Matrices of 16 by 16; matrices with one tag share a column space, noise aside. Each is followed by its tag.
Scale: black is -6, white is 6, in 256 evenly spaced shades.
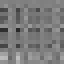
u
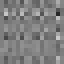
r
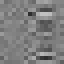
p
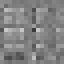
u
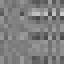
r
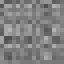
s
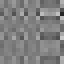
r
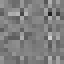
r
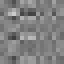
r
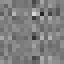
r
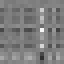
u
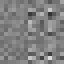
p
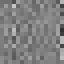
s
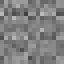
r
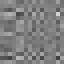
p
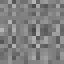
s
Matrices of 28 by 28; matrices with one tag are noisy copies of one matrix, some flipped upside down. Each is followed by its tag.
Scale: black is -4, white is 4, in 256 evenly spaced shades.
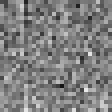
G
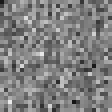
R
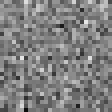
G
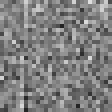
G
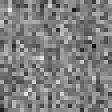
R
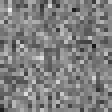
R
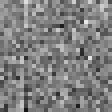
G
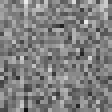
G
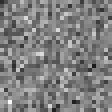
R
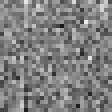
G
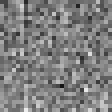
G
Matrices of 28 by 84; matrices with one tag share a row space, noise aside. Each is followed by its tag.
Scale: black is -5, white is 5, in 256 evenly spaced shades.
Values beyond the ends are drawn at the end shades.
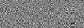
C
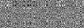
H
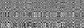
H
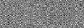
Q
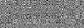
H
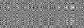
C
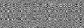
Q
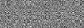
H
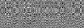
H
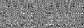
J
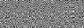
C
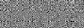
C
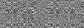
J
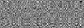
Q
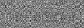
H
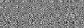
C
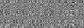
C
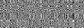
C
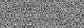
H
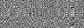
C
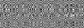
C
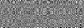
Q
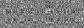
J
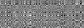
H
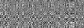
C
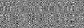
C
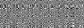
C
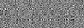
C
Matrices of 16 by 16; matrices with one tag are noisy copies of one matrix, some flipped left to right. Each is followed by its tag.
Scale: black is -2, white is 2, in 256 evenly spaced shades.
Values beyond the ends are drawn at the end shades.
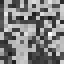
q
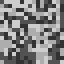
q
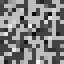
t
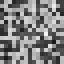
t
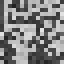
q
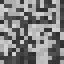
q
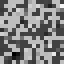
t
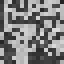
q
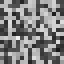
t
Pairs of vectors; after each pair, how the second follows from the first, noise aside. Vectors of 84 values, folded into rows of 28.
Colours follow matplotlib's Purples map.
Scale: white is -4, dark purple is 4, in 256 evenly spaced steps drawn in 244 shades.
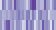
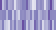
negated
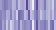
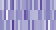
shuffled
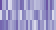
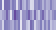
shuffled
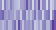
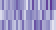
negated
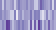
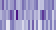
negated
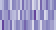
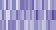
shuffled
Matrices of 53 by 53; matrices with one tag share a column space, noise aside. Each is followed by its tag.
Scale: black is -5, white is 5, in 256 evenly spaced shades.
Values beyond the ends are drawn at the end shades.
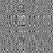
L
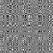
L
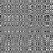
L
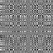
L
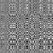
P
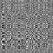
P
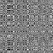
L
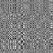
P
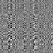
P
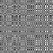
L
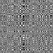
L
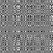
L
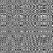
L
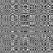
L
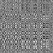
P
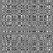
L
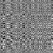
P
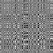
P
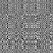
P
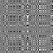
L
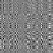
P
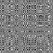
L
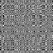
L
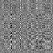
P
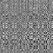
P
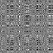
L
